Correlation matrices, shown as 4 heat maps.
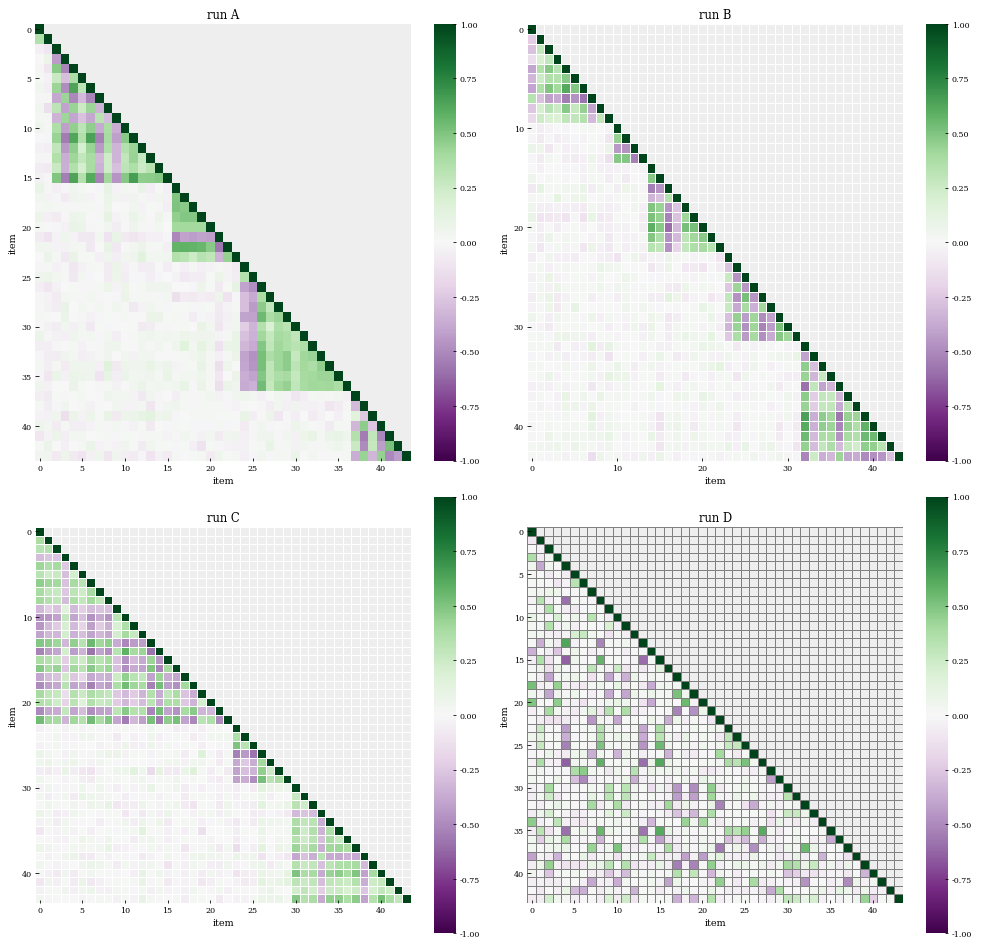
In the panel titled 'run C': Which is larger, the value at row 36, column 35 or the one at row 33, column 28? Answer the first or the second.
the first
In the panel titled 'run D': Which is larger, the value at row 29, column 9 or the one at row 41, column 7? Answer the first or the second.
the first
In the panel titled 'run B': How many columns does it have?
44
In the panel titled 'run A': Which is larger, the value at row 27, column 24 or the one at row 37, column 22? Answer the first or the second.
the second
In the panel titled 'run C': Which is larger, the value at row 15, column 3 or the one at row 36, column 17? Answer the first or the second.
the second
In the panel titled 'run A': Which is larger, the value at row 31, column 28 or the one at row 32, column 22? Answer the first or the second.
the first
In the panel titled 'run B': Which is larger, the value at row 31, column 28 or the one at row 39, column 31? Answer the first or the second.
the second
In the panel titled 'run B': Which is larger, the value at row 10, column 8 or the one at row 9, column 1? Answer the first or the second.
the second
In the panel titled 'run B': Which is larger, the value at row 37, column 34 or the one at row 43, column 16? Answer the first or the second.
the first
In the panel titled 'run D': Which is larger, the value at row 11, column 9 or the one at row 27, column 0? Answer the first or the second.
the first
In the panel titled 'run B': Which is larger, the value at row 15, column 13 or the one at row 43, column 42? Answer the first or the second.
the first
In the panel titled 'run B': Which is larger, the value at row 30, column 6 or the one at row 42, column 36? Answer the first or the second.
the first
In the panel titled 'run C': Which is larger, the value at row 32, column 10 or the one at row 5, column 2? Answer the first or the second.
the second
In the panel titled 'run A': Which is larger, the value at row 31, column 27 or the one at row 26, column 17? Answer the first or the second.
the first
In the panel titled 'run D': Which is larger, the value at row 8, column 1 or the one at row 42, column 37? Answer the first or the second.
the first
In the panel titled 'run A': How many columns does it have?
44
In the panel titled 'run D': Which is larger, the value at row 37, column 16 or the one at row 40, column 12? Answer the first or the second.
the first
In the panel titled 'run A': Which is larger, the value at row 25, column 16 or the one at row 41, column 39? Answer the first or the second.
the second
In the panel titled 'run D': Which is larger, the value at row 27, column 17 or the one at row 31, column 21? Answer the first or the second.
the second
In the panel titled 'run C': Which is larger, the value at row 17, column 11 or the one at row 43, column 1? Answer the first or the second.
the first
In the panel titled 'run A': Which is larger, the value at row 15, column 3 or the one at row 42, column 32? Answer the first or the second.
the second
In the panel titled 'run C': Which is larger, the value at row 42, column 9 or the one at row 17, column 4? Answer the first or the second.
the first
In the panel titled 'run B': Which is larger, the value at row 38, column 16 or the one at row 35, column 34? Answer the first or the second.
the second
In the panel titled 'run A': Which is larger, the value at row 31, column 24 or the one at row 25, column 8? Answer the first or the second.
the second
